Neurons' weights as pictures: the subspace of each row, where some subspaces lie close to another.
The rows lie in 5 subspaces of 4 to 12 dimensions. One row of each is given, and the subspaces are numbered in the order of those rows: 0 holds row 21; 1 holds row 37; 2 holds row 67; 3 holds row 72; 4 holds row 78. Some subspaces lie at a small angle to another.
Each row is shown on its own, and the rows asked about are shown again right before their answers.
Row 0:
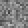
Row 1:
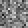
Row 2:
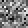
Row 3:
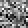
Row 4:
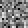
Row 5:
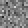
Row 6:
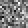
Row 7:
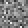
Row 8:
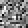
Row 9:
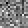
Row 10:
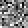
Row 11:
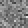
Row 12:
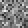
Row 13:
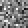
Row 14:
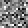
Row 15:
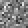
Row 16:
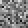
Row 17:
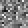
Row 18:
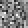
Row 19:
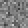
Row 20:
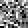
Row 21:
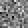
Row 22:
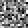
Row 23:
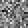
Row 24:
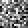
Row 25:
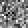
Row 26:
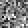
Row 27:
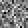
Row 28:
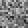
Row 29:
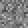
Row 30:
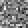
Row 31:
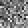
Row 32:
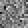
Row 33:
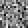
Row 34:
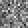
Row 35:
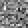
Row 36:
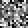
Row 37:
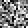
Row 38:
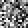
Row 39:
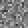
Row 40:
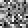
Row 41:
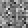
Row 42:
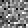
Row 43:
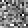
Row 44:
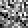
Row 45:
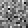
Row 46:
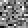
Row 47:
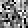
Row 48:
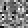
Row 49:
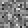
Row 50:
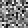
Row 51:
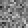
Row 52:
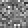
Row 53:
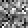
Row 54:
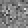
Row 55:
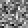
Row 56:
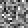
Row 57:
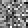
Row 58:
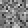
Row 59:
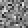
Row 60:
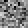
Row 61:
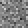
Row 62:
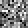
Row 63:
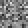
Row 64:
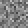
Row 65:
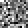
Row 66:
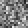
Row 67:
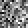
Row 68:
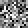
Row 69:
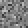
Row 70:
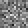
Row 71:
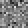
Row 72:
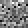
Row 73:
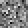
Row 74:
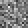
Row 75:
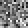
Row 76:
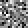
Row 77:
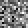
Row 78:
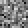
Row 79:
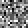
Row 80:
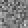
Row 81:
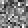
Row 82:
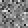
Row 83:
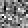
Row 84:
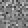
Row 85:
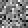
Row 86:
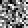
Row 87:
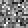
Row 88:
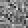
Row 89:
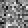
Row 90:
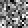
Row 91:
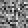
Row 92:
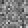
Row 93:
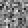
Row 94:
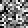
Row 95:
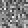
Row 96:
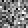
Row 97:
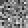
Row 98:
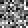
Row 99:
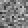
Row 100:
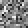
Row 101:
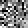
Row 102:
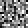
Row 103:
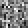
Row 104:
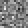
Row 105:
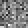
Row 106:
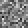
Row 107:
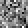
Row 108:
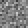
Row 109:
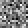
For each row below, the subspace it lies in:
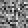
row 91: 4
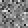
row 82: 2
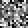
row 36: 3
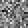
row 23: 2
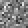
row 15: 2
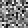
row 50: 1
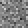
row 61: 3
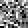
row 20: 4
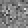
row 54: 3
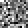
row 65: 3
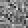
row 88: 1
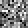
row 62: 0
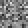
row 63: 3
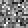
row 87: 3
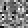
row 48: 0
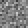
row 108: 1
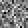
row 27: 1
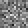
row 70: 0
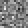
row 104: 0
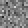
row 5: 1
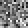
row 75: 3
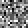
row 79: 4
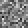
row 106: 2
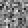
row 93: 4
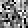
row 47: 3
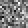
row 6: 4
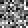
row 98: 3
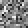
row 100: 2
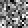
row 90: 4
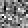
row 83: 0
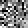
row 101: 1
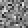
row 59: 2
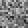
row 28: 4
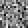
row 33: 4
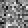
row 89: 4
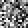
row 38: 2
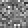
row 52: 3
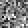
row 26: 4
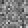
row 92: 3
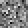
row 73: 0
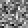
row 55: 1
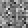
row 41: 4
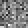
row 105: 4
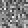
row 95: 4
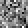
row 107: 4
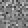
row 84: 1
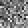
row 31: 3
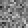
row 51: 4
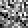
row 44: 0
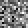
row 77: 4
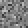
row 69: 2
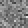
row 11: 3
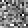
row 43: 2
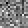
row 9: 2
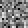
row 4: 4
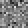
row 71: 3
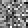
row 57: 3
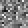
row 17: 1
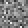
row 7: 0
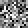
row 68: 0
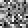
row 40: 3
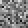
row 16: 3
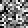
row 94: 2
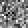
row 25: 3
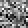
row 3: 1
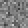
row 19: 3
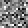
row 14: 1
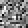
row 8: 2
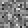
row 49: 3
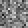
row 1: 0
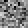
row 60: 4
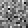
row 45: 3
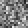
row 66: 4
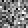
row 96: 1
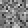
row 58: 3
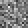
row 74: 4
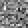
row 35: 0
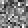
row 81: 3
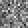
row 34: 0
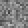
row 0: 4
